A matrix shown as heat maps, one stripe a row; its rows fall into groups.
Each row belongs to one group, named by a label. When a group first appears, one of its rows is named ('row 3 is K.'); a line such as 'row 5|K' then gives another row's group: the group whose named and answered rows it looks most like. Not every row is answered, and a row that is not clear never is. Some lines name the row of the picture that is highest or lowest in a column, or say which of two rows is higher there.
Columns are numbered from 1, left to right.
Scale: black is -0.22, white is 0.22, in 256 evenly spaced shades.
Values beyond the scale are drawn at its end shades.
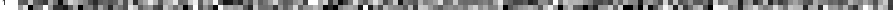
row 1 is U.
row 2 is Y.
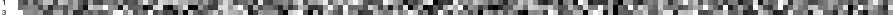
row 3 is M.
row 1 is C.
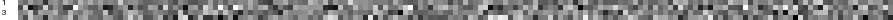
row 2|Y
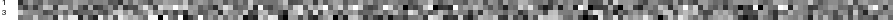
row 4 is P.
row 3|M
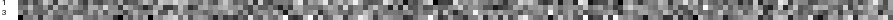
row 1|C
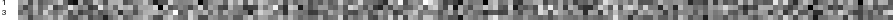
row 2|P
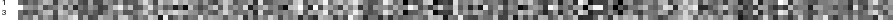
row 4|P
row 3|C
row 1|C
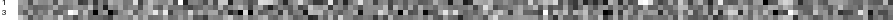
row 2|Y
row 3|U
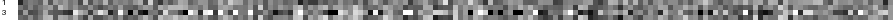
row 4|C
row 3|Y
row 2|C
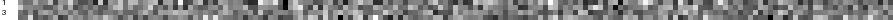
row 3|C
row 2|M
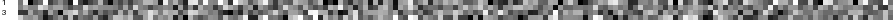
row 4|M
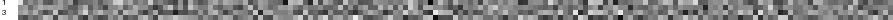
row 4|C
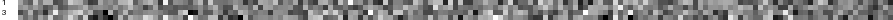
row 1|P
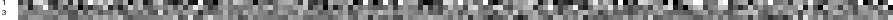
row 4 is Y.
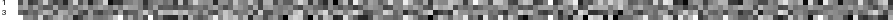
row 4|M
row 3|C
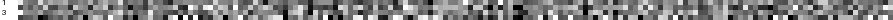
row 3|M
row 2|Y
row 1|M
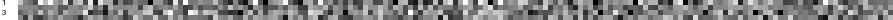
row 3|U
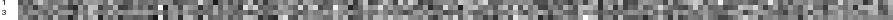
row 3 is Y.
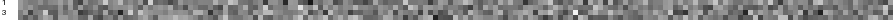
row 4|C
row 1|M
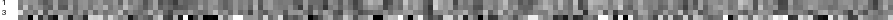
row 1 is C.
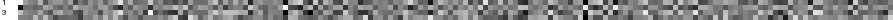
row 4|Y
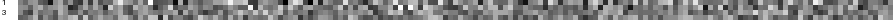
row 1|M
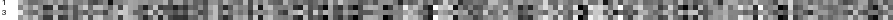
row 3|M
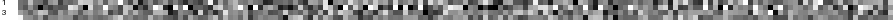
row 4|M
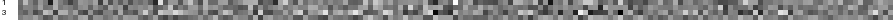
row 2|U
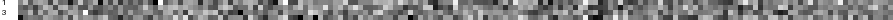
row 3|U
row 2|C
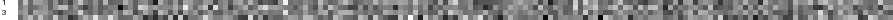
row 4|U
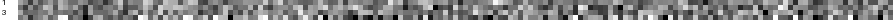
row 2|C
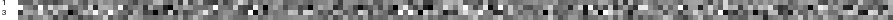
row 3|U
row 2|M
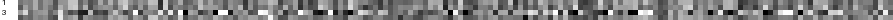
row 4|P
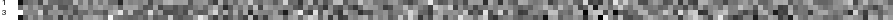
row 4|U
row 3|M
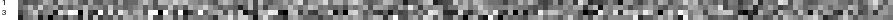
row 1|C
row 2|U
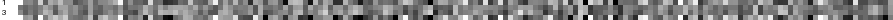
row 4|M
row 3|C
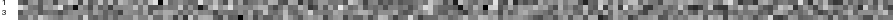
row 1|P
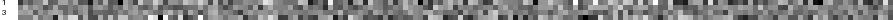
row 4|P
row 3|U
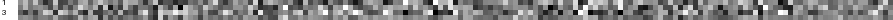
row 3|C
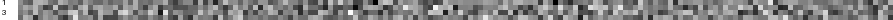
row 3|P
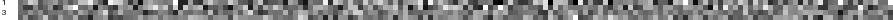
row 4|Y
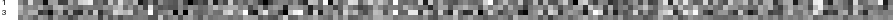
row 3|M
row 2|M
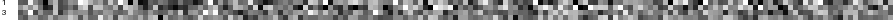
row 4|P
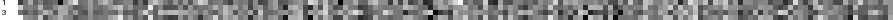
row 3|C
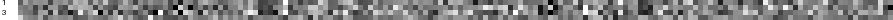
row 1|P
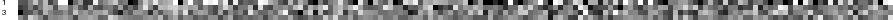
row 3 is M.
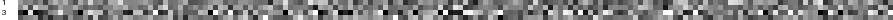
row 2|P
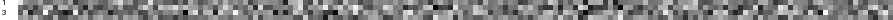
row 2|C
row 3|Y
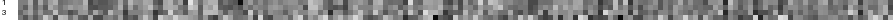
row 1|U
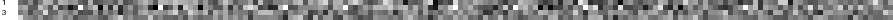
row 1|C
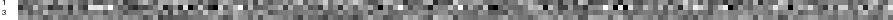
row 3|Y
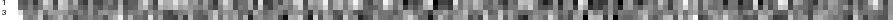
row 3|M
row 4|M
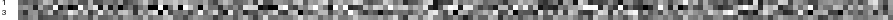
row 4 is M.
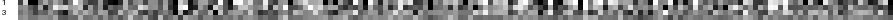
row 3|Y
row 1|Y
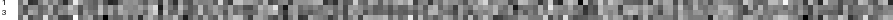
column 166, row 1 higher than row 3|No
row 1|Y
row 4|Y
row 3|P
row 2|P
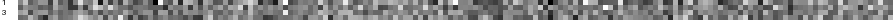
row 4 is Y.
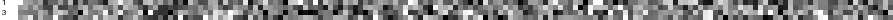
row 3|M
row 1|M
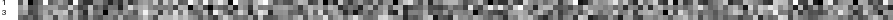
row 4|C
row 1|Y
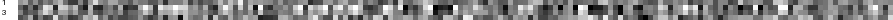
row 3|C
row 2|C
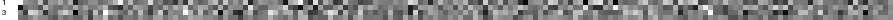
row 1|M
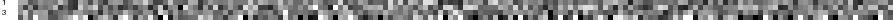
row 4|P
